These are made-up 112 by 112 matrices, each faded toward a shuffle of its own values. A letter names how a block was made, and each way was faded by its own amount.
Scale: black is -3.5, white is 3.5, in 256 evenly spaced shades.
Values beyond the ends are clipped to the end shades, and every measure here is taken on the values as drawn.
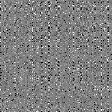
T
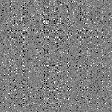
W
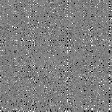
W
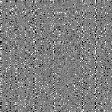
T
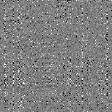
W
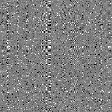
T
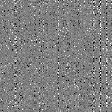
T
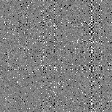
W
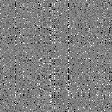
T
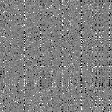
T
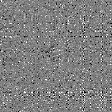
W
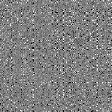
T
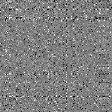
W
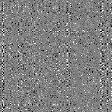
T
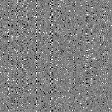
T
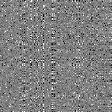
T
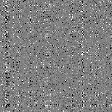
W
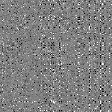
W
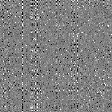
T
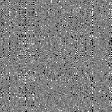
T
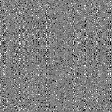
T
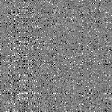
W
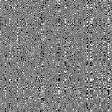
T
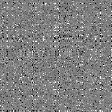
W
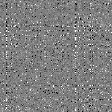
W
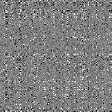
W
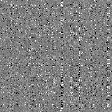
W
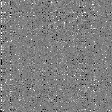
W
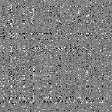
W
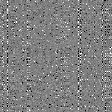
T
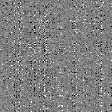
W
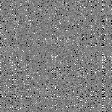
W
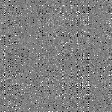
W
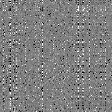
T
